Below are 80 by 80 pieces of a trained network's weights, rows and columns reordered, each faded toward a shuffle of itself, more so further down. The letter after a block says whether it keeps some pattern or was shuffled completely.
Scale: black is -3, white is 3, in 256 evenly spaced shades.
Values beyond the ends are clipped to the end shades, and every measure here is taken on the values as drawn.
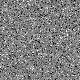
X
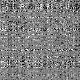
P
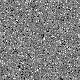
X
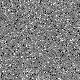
X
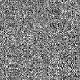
P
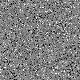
X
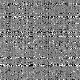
P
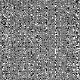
P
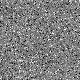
X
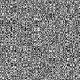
P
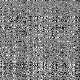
P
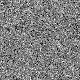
X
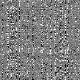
P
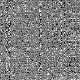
P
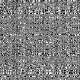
P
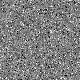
X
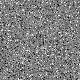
X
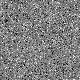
X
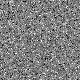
X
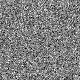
X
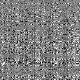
P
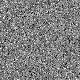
X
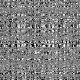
P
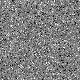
X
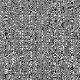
P
